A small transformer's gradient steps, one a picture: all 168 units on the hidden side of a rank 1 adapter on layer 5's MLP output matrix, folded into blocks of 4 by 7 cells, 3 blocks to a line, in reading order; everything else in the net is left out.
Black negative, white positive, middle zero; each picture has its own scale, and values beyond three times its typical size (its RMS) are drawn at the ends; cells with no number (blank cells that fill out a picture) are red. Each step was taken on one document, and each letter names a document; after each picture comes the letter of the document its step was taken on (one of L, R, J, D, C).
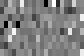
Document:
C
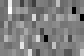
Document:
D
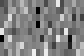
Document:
C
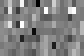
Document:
D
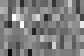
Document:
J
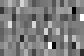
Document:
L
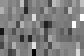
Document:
L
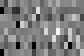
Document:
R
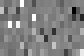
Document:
D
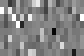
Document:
J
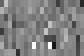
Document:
L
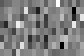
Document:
J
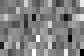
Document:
L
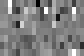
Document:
D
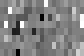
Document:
J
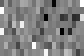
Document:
L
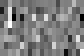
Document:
J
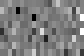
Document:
D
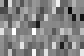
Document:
C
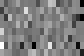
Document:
L
